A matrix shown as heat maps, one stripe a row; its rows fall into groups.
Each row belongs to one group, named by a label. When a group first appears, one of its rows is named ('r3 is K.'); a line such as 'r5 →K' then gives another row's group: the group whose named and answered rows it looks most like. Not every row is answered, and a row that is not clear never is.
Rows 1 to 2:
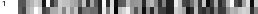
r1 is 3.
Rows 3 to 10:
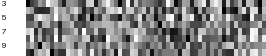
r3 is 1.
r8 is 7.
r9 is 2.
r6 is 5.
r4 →7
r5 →1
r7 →7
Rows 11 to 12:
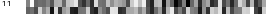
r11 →7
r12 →1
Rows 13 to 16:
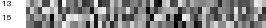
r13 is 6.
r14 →5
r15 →3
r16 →2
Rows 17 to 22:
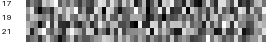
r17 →5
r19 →2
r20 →5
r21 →3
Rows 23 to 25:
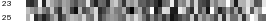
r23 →1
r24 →6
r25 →7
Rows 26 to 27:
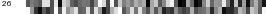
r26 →5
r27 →7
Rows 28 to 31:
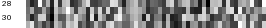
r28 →1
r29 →2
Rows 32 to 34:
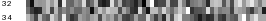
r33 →5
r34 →6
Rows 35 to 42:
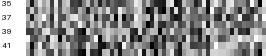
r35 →1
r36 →2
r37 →3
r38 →2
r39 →5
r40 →6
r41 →1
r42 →1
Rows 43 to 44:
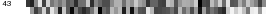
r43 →1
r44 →6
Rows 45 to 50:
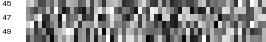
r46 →5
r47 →6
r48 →7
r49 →2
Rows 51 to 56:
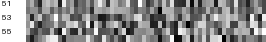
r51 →5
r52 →5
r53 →1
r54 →7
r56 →1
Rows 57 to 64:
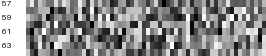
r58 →3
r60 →5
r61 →3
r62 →1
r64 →6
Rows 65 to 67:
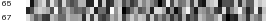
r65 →6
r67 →7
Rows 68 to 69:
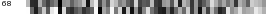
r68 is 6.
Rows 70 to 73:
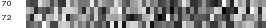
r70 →3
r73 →3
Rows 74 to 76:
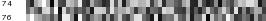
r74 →3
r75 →5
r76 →2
